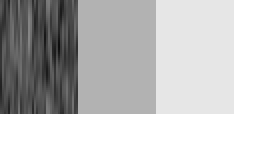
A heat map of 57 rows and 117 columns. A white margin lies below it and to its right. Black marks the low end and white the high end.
The table splits into one row of 3 panels. Panel 1,1: low, streaked downward. Panel 1,2: high, flat. Panel 1,3: very high, flat.
